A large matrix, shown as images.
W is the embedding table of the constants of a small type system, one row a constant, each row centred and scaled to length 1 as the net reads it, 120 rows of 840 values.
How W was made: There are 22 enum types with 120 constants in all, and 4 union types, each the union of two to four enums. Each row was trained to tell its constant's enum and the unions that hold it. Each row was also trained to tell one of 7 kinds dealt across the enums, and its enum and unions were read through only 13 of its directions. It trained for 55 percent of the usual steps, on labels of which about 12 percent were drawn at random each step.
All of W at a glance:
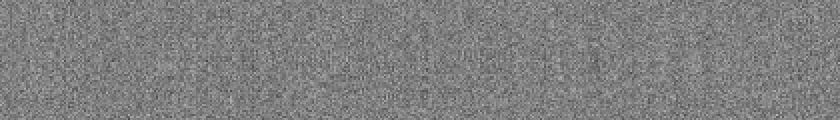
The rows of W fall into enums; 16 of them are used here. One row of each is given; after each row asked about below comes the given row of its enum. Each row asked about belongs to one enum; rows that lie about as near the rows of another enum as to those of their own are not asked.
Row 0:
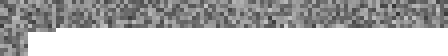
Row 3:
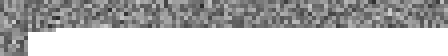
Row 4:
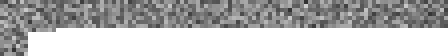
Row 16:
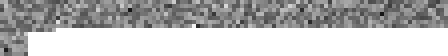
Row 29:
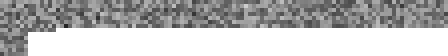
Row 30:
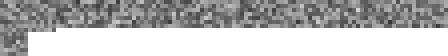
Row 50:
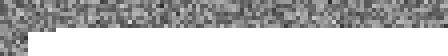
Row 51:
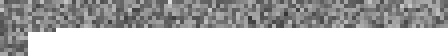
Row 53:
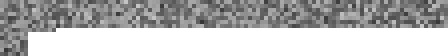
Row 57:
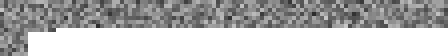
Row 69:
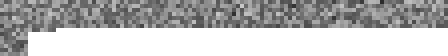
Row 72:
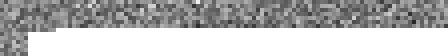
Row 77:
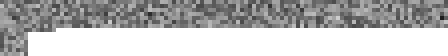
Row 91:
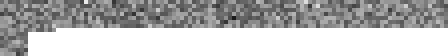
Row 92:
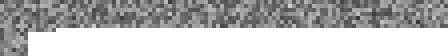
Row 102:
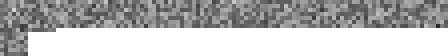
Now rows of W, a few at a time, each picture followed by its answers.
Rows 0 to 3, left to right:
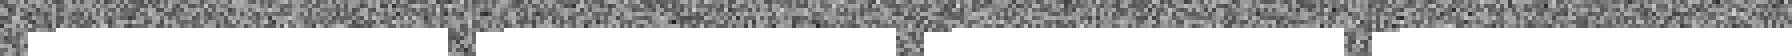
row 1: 69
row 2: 91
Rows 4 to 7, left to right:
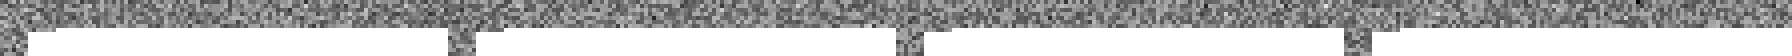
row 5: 50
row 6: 92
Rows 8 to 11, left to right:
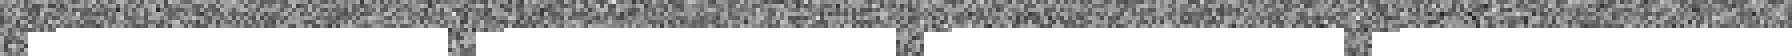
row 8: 0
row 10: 92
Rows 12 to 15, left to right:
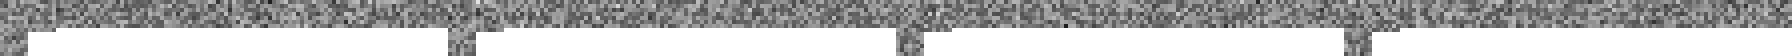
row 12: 30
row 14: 0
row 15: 29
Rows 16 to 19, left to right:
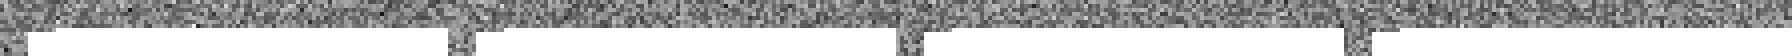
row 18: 50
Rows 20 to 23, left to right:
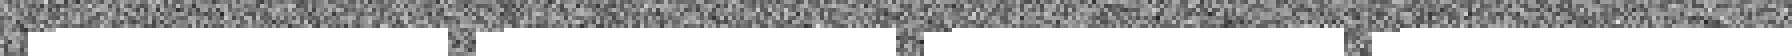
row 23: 69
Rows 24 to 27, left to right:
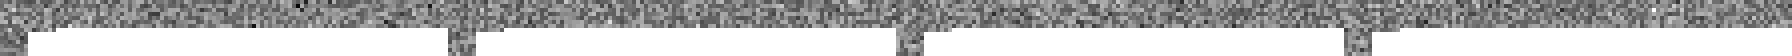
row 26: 50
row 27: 77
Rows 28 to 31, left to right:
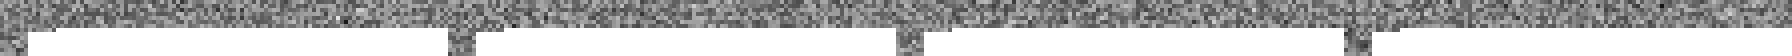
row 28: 0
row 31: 69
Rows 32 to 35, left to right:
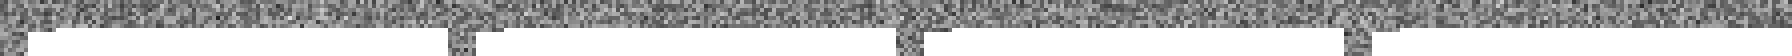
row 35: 4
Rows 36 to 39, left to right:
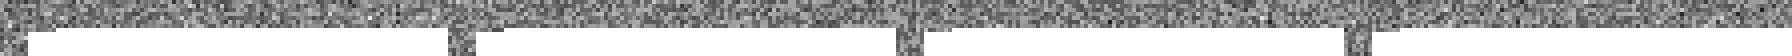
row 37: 102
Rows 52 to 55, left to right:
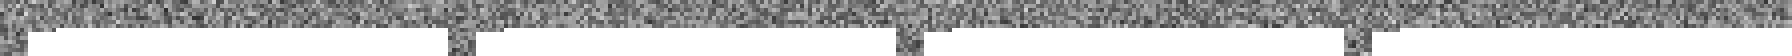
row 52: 57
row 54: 69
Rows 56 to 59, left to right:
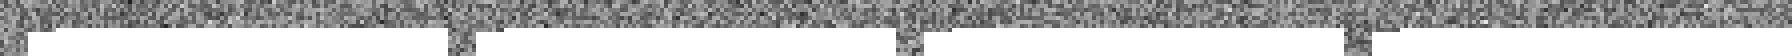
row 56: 77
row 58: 0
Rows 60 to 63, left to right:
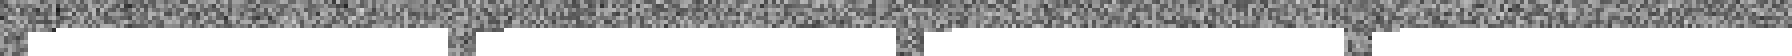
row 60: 30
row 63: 92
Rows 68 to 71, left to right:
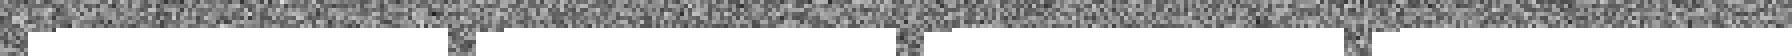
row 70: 69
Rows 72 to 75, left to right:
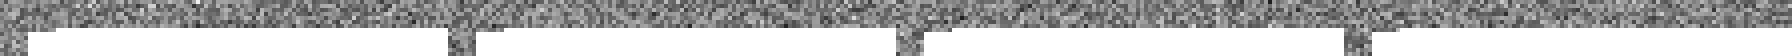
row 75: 16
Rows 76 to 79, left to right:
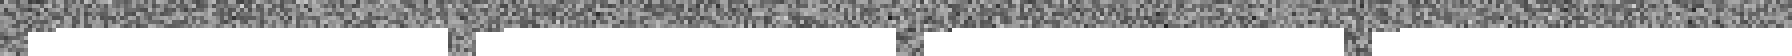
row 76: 91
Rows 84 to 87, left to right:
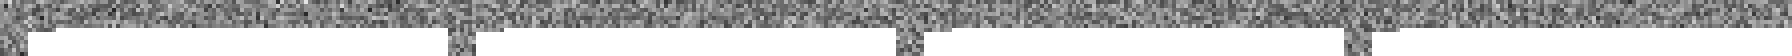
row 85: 92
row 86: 4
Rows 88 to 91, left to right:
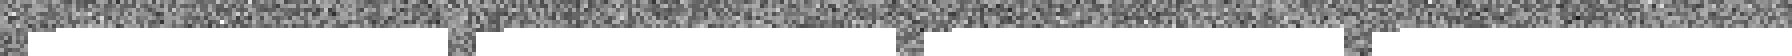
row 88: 3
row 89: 77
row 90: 91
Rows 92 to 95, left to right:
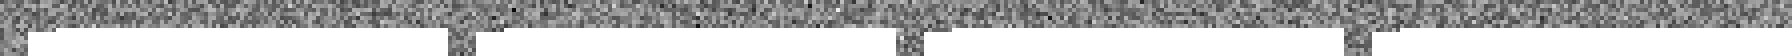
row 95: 51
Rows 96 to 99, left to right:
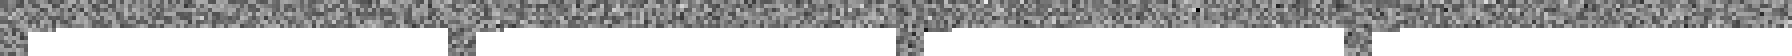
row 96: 92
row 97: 51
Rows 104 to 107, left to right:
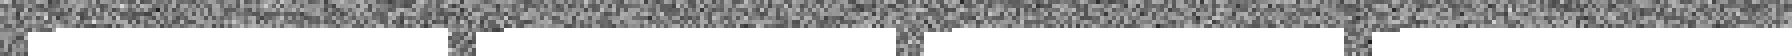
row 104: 16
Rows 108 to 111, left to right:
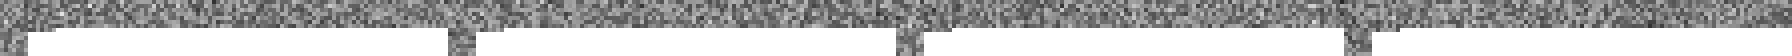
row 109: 4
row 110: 0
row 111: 29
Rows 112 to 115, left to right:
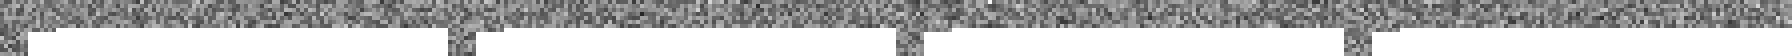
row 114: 16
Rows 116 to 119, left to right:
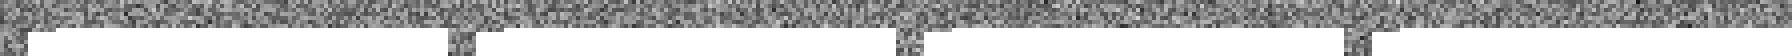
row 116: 50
